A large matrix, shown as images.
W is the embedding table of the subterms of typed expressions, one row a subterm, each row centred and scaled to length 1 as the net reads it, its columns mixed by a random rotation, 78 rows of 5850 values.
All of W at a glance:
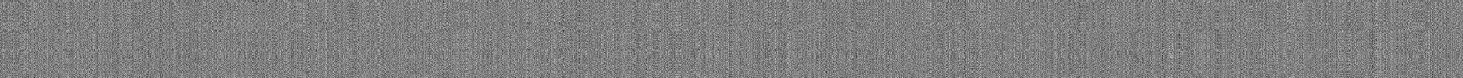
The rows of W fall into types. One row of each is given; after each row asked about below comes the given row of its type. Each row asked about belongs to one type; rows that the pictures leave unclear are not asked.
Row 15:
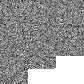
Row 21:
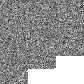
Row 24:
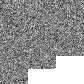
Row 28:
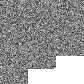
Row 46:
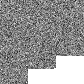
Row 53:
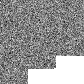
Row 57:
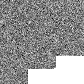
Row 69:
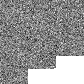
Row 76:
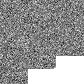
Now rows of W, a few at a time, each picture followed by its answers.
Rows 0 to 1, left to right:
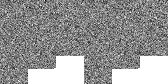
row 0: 57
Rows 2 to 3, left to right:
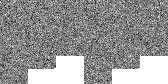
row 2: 53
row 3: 24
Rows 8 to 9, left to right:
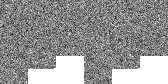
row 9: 69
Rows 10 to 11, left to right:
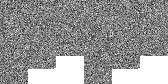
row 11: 46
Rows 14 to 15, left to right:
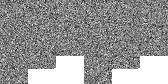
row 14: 57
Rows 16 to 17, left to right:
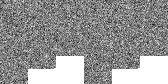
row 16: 24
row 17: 76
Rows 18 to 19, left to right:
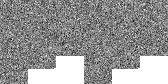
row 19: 28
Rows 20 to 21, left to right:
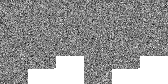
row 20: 15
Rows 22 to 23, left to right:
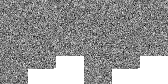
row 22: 76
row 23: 24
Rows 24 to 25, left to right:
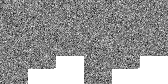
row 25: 76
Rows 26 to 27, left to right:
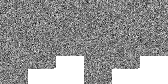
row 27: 24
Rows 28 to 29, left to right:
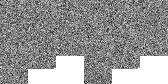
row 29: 76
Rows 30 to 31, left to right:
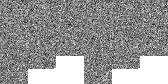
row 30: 76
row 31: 21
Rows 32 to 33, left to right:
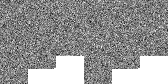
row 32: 57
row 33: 53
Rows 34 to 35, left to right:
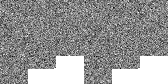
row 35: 46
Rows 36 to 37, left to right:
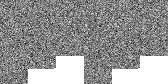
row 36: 15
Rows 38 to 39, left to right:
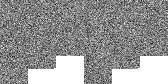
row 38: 46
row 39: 69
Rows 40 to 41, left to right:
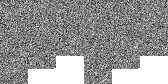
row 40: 15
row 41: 21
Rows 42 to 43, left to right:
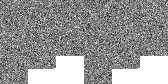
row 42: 53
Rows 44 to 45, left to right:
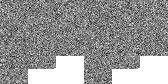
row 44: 46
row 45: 57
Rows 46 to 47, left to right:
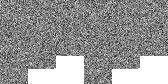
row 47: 15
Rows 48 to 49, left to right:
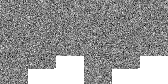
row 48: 46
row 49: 24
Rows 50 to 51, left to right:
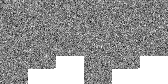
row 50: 24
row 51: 53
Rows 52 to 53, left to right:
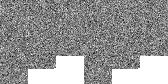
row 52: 46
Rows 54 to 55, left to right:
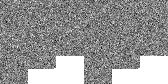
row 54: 53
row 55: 57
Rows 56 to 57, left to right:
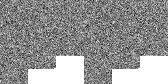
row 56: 53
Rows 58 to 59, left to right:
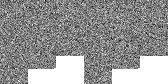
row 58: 57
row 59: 69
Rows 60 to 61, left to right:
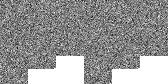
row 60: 28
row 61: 15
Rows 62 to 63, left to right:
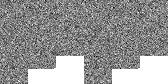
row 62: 57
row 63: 46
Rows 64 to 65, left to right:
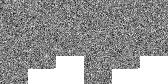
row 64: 24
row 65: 53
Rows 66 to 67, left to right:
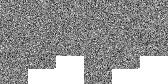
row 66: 46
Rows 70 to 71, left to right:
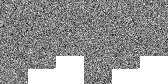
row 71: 15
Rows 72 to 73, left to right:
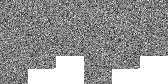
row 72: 15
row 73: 69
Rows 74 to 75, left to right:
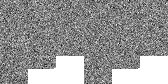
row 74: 76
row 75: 57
